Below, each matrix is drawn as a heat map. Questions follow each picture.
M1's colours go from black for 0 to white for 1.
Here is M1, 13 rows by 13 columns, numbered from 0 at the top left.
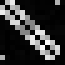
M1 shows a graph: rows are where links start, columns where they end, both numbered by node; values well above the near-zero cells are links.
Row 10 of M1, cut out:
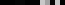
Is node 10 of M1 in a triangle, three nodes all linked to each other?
yes
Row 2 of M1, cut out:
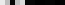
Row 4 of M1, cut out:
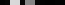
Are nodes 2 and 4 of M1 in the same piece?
yes
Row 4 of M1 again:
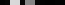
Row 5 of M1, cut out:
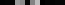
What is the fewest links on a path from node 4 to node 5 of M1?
1
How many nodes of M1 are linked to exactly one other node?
0
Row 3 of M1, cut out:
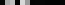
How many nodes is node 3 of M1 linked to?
4
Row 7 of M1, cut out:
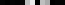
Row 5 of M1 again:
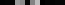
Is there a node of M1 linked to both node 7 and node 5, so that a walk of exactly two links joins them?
yes
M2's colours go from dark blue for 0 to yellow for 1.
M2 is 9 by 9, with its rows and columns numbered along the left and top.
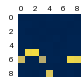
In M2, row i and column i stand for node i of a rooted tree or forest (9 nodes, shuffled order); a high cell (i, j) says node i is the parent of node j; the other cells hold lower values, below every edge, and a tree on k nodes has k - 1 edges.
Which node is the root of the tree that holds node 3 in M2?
6
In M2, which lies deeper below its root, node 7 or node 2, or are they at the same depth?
the same depth
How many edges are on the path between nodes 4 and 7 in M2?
3
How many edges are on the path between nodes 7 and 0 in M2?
2
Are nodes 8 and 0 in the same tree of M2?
yes
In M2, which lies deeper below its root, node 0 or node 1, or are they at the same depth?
the same depth
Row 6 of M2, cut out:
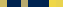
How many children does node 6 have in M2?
4
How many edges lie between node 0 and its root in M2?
1
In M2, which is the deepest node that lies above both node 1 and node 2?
5
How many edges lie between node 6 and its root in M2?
0
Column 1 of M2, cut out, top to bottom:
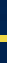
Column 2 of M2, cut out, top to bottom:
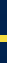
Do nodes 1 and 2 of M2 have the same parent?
yes
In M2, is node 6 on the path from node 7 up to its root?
yes
